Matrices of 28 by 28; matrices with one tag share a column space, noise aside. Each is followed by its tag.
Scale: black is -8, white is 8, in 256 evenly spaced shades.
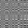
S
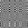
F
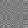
S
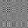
F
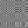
F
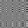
F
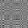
S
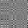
S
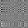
F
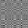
S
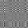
F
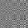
S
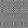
F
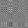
F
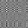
F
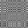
F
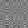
S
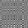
S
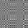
S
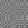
S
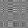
F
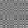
S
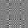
S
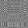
F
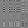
F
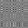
F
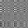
F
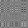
F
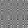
S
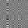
S
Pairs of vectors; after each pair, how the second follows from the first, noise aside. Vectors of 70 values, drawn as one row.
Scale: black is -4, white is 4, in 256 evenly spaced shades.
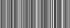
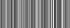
copied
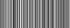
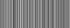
shrunk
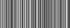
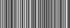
copied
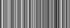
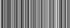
negated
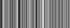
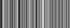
copied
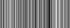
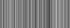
shrunk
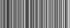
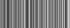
copied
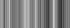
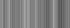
shrunk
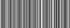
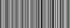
negated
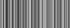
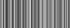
copied
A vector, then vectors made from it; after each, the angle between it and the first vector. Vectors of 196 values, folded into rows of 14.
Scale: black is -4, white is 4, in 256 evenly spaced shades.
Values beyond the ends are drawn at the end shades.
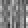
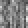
nearly parallel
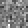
partly opposed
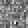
partly aligned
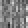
nearly parallel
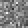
orthogonal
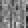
nearly opposite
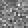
orthogonal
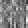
nearly parallel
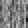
nearly opposite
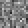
partly opposed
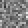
orthogonal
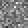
orthogonal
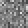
partly aligned
